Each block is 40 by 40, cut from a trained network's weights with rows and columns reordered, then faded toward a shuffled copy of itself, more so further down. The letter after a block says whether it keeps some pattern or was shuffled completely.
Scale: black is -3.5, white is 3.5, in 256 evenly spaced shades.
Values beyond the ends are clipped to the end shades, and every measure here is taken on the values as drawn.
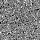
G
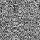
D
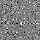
D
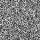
G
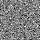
G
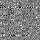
D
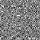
D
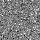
G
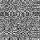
D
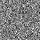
G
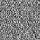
D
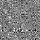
D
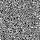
G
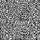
D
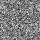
G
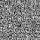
D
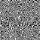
D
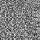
D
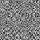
D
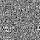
D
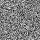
G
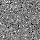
G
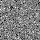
G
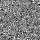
G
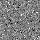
G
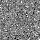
G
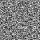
D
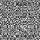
D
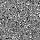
G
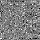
D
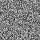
G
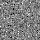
G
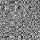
D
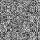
D
